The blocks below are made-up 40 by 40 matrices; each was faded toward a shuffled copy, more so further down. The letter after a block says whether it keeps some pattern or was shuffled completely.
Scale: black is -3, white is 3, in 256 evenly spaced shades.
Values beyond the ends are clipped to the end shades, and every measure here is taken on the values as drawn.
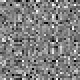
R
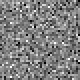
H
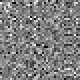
R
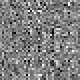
R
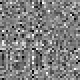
R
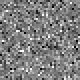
H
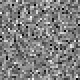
H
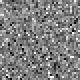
H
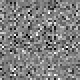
R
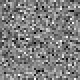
H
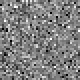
H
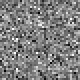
H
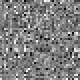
R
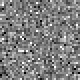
H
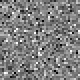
H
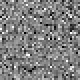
R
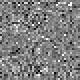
R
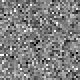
H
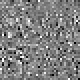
R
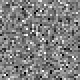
H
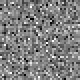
H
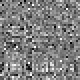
R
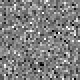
H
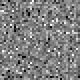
H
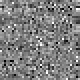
R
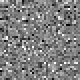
R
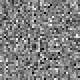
R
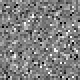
H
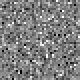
H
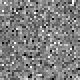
H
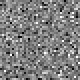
R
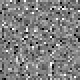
R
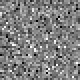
H
